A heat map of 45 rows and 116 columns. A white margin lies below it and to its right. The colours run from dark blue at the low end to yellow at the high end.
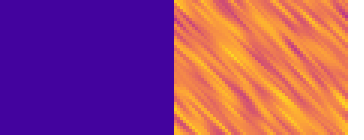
It is made of 1 by 2 panels. Panel 1,1: very low, flat. Panel 1,2: high, slanting down to the right.
